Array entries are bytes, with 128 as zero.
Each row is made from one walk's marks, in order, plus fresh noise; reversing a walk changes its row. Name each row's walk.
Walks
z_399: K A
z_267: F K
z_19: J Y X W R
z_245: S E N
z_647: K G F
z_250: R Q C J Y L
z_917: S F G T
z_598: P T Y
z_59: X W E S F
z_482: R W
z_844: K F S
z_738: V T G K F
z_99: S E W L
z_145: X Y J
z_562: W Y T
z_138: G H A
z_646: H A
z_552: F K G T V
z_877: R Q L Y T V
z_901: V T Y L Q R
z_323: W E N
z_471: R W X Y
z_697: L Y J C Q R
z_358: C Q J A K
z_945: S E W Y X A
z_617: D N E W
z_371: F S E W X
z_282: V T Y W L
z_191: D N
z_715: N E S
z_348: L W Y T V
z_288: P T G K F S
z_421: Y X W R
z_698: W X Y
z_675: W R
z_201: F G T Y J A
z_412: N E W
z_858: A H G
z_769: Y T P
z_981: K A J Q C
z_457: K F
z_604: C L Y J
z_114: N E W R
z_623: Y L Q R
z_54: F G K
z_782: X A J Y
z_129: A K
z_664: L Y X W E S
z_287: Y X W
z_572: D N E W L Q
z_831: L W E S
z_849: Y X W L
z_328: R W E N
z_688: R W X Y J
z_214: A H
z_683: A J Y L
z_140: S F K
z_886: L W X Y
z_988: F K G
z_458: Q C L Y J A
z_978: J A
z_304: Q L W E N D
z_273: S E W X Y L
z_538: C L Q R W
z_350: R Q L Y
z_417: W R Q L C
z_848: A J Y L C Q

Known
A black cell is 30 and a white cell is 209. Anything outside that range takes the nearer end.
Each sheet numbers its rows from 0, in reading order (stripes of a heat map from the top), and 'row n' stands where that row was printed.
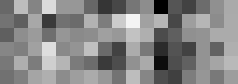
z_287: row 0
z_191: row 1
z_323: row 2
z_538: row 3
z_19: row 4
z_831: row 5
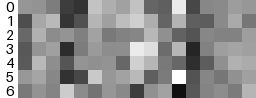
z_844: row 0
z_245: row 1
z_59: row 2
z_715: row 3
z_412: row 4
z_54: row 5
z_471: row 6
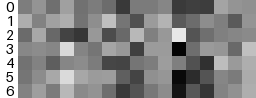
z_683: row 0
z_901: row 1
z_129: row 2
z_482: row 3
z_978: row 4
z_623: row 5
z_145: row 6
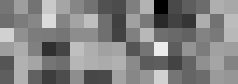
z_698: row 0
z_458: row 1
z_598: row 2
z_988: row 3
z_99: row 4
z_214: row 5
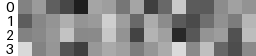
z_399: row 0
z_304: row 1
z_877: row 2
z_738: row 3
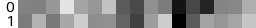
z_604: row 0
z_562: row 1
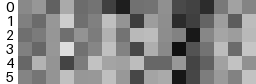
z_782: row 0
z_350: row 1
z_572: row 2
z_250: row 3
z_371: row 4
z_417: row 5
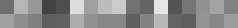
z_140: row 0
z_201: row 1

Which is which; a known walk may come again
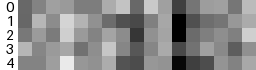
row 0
z_328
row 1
z_421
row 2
z_688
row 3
z_282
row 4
z_697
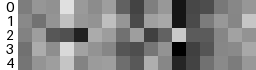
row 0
z_886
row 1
z_417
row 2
z_399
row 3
z_849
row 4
z_664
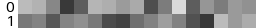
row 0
z_552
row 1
z_978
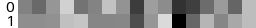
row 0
z_350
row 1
z_675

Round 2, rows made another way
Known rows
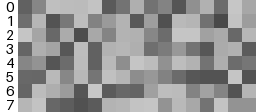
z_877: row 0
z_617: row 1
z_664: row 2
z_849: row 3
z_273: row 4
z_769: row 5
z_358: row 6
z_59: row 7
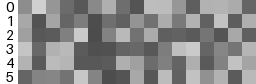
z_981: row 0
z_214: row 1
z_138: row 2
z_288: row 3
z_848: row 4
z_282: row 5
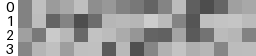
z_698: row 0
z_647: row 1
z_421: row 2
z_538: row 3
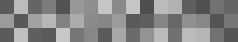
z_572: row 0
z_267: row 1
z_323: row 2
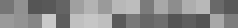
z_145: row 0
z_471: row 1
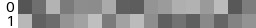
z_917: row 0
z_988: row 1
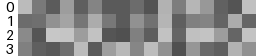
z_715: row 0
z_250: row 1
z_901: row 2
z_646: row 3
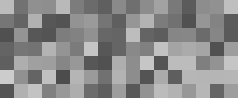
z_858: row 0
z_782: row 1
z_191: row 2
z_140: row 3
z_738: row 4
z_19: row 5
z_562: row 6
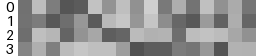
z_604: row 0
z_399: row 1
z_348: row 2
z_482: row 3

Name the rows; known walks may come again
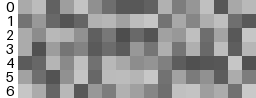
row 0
z_412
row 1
z_145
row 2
z_129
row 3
z_214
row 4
z_769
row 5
z_945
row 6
z_664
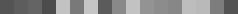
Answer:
z_245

